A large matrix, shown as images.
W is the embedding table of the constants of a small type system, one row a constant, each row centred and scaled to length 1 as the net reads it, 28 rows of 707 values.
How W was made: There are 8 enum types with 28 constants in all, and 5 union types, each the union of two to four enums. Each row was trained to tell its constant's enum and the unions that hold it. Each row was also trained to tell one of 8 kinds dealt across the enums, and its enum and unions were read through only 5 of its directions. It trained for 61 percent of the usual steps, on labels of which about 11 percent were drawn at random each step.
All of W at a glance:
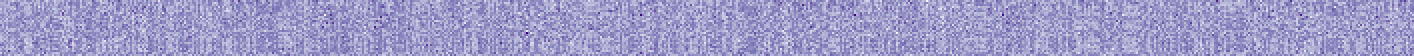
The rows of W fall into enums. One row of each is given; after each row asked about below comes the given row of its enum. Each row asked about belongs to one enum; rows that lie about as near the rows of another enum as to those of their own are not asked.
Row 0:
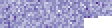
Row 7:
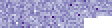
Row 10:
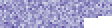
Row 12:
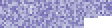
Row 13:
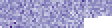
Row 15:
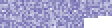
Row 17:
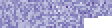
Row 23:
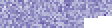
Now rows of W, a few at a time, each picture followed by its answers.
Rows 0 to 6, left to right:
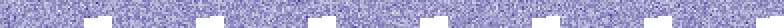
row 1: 17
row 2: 17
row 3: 23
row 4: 10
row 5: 17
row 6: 23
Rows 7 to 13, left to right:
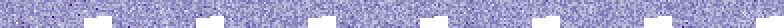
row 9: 12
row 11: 13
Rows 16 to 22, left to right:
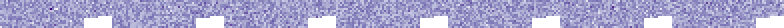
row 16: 13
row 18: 13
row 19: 23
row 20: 23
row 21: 10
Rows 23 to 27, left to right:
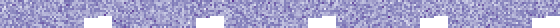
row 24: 10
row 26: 10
